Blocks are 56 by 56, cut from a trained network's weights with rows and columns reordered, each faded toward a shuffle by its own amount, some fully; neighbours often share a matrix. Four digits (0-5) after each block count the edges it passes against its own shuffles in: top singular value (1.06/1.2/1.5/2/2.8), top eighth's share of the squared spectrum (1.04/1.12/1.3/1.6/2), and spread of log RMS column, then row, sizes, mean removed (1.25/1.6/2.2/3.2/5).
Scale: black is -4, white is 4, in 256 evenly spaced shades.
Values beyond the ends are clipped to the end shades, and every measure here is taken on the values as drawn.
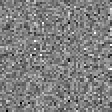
3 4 2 0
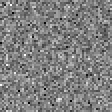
1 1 0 0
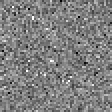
0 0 0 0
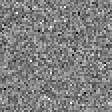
0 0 0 0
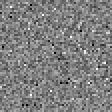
0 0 0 0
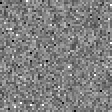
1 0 0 0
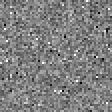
0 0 0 0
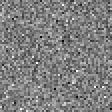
0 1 0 0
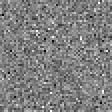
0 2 0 0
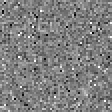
1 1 0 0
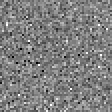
1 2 0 0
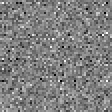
2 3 1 2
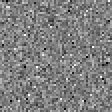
1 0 0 0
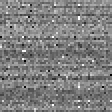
4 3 1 1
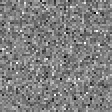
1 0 0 0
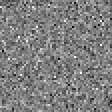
0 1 0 0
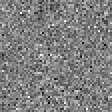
2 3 1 1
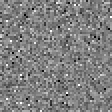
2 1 1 0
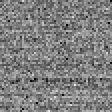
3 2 0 0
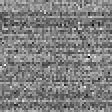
4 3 1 0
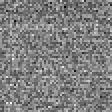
2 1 0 0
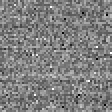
2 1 0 0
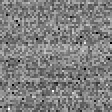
2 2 0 1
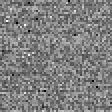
2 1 0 0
